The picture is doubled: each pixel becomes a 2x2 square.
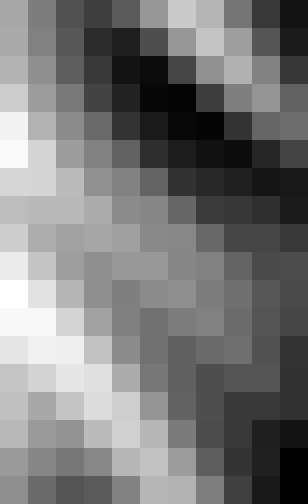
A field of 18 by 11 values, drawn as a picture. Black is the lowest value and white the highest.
Grain: diagonal, down to the right. Lone odd cells: none. Ninth with the highest average: middle left. Slope: up to the left.
